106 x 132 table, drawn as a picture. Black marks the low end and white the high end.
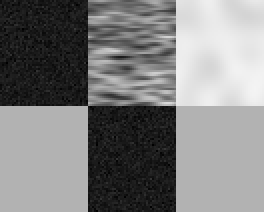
The table splits into 2 rows of 3 panels. Panel 1,1: very low, fine-grained, faint in contrast. Panel 1,2: middling, streaked across, strong in contrast. Panel 1,3: very high, smooth, faint in contrast. Panel 2,1: high, flat. Panel 2,2: very low, fine-grained, faint in contrast. Panel 2,3: high, flat.
